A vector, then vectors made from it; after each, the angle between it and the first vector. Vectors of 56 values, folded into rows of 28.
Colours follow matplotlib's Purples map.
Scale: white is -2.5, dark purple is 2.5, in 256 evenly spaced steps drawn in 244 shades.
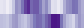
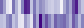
partly aligned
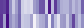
partly opposed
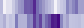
nearly parallel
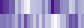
nearly opposite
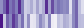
partly opposed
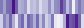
partly opposed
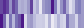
partly opposed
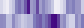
nearly parallel
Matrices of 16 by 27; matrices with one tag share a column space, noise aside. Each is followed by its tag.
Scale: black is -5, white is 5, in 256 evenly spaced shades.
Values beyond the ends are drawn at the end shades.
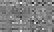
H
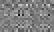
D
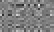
D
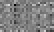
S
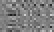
D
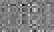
S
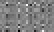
S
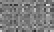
S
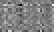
S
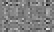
H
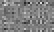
H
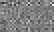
H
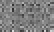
S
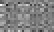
S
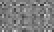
S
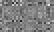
H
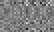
H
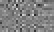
D
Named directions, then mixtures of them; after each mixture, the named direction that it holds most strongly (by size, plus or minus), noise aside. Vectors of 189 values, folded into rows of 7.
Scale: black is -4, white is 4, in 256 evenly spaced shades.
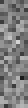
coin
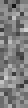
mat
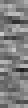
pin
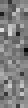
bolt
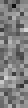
mat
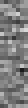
pin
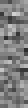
pin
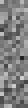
coin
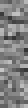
pin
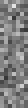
mat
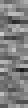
pin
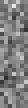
mat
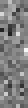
bolt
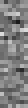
pin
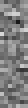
pin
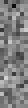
mat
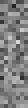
coin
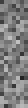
coin
